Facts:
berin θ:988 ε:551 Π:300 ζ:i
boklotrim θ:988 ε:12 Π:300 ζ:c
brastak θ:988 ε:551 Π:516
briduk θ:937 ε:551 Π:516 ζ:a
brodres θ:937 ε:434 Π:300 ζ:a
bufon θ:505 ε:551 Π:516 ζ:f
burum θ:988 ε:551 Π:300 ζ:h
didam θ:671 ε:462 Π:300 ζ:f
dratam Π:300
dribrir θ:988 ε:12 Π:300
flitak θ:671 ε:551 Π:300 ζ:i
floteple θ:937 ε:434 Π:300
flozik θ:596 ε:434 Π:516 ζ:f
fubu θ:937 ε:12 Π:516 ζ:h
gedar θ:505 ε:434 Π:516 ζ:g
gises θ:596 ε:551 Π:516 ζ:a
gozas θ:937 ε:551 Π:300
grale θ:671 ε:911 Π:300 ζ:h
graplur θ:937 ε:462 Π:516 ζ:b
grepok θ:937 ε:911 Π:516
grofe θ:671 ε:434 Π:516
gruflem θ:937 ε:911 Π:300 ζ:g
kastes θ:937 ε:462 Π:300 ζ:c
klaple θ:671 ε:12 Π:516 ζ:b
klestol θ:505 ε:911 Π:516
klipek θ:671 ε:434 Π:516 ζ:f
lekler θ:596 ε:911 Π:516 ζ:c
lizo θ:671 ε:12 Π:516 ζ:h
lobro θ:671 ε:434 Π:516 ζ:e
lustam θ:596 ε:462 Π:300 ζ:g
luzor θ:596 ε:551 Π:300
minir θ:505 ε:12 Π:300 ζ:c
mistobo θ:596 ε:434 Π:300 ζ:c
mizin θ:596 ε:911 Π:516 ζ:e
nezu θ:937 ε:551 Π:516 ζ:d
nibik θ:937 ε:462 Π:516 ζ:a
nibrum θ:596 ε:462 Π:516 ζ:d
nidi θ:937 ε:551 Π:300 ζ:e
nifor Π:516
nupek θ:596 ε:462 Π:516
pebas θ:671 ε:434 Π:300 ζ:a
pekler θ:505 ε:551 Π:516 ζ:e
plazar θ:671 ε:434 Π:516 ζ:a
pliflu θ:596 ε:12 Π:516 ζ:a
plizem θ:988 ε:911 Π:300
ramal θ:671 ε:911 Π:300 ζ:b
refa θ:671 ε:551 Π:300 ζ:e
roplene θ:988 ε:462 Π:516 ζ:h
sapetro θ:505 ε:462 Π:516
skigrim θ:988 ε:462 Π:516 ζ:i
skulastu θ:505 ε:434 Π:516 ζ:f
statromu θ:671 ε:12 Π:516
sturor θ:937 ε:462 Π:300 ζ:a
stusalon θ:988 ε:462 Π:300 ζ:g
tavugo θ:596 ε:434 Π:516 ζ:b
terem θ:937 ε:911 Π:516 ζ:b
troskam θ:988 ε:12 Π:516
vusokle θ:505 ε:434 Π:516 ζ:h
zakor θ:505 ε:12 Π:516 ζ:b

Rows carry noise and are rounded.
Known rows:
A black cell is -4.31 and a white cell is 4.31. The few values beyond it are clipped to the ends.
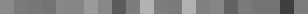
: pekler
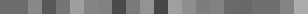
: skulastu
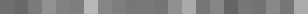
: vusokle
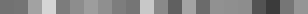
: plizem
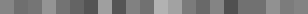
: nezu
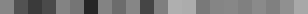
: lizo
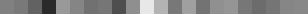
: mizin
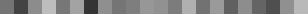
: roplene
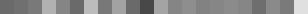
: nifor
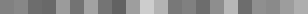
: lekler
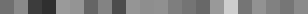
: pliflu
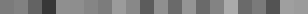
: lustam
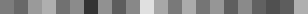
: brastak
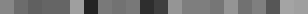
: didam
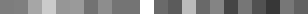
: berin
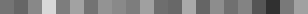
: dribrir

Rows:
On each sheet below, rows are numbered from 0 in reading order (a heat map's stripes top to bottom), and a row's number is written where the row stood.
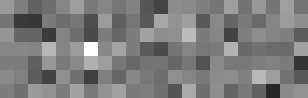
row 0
ramal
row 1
fubu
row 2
lobro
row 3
minir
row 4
brodres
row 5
plazar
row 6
stusalon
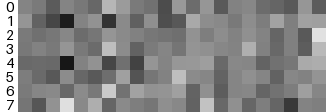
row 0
gruflem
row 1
klaple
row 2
sapetro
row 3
klestol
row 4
flozik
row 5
grepok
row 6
mistobo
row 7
burum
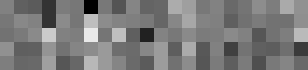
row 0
klipek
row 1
gedar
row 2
dratam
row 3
nidi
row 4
floteple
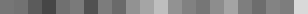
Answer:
nupek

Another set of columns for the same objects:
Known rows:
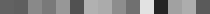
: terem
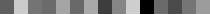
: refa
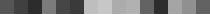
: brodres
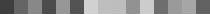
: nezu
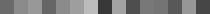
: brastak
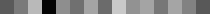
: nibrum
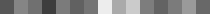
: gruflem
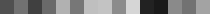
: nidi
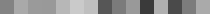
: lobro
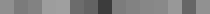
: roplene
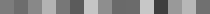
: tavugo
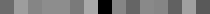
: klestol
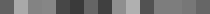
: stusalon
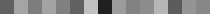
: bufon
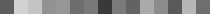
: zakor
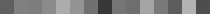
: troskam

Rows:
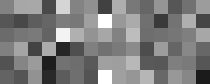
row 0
lizo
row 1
gozas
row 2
mizin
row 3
pebas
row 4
lustam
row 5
kastes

